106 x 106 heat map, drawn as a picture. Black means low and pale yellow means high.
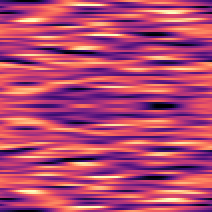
Slope: none. Grain: streaks across. Average level on the scale: 50%. Mirror symmetry: top to bottom.
